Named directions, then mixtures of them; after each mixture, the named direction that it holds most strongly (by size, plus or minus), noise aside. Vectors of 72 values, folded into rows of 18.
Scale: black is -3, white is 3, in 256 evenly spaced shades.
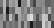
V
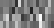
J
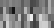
J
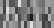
V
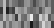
V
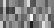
V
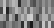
V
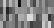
V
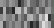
V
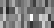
V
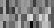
V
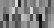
J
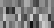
V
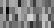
V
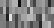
V
